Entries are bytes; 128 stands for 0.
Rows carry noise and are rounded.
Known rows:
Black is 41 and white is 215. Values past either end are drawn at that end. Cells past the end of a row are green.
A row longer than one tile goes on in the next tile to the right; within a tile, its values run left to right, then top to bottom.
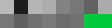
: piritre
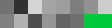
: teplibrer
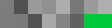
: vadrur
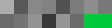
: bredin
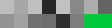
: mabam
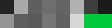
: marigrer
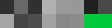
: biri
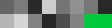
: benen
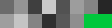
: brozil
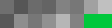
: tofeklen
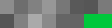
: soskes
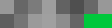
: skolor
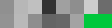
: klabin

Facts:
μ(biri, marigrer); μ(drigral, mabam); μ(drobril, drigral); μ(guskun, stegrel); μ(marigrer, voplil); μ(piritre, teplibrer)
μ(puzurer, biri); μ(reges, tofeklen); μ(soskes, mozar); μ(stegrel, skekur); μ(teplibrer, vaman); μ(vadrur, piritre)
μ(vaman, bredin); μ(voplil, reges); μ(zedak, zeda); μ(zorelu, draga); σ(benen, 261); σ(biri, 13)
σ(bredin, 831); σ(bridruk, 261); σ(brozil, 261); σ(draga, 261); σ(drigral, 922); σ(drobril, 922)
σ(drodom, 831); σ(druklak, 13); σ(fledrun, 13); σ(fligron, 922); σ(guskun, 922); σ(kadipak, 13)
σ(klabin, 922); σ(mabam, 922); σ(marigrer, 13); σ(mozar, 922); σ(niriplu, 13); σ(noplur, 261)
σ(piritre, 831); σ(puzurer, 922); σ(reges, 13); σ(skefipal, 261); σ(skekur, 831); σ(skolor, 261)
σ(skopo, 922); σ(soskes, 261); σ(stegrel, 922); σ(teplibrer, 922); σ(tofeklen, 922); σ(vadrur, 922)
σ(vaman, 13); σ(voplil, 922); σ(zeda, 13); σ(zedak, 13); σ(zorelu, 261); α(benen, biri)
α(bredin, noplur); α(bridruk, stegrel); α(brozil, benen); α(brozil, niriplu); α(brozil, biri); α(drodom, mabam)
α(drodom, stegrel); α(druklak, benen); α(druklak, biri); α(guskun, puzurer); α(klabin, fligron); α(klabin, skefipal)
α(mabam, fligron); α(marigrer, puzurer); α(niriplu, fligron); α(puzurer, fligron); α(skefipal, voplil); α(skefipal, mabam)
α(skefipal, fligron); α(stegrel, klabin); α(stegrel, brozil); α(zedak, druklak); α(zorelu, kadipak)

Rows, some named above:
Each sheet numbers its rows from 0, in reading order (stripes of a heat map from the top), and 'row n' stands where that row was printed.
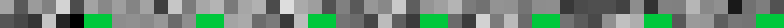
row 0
drigral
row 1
fligron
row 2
puzurer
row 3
drobril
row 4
skekur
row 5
reges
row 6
bridruk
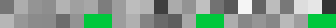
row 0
guskun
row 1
klabin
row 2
stegrel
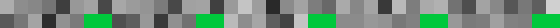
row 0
drodom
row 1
drodom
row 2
niriplu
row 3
fligron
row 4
vaman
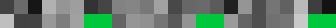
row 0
biri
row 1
zorelu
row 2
marigrer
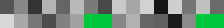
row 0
druklak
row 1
mabam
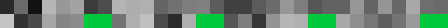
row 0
biri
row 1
skefipal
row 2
voplil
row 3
zedak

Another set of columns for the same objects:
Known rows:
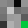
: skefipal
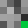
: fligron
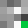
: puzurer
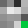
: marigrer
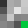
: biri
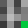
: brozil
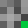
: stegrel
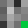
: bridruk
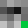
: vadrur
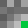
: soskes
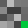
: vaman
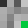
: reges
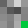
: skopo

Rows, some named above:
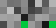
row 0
mabam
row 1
zedak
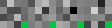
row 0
vaman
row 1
skekur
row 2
piritre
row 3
drodom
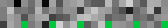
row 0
skefipal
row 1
niriplu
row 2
zorelu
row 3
voplil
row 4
teplibrer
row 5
skekur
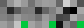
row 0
drobril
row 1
drobril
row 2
bredin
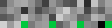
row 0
zorelu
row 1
guskun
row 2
voplil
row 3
druklak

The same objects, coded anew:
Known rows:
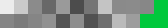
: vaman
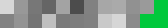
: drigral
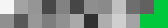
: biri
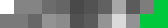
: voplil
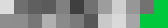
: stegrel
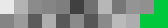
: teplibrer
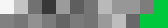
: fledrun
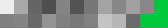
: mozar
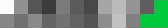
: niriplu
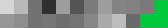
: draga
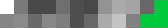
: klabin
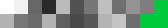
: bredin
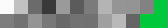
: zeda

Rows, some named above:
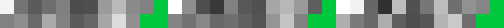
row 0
guskun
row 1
niriplu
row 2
bredin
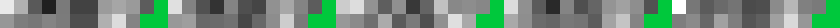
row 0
drodom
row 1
skefipal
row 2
piritre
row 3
bridruk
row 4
puzurer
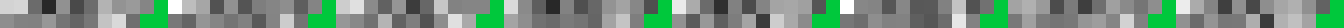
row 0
skekur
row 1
reges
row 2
piritre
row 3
bridruk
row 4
druklak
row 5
marigrer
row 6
zorelu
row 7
zedak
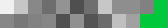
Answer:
vaman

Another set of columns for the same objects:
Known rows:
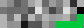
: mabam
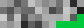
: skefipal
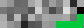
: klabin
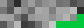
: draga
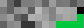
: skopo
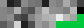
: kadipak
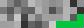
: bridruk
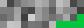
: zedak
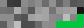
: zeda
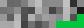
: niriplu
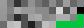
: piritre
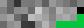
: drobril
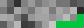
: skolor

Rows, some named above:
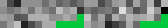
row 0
skekur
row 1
guskun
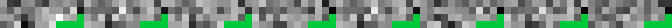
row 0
zorelu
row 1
stegrel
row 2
bridruk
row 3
voplil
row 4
stegrel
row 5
piritre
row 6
puzurer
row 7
reges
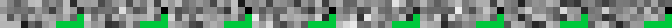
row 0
drodom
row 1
puzurer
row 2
voplil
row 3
marigrer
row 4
biri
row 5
stegrel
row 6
bredin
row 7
vaman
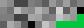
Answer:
teplibrer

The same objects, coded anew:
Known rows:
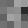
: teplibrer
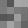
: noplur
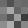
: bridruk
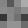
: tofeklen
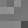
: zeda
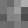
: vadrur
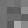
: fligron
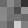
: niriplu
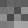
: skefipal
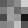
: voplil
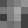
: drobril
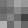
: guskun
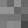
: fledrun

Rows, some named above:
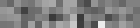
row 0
vaman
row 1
guskun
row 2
biri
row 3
puzurer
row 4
bredin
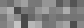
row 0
reges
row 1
skekur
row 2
drodom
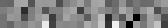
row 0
teplibrer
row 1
marigrer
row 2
piritre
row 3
biri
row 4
stegrel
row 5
reges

